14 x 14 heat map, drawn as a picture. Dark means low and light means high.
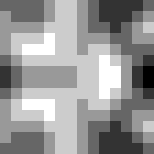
The centre is the calmest part. The top and bottom halves mirror each other. The texture is blotchy. No row or column stands out.
